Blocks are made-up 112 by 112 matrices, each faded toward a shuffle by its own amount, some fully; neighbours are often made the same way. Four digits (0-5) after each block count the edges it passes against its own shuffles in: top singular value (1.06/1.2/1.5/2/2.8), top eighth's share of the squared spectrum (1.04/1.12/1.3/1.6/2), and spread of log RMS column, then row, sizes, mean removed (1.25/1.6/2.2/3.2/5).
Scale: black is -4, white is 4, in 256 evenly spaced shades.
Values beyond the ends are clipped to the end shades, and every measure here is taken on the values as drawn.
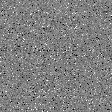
3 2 0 1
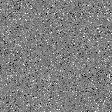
2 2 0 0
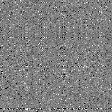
4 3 2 3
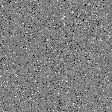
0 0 0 0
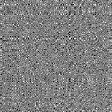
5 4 3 3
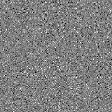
4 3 2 2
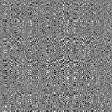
5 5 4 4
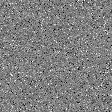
2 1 0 0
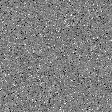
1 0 0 0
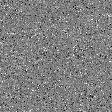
2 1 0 0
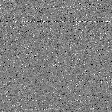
2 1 0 2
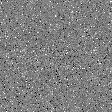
0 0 0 0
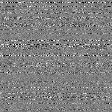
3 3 0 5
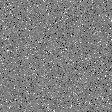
0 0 0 0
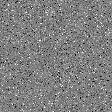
2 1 0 0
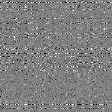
4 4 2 4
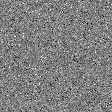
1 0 0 0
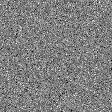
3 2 0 0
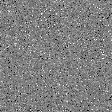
1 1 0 2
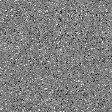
1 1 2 2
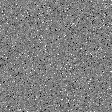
0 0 0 0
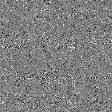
1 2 2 2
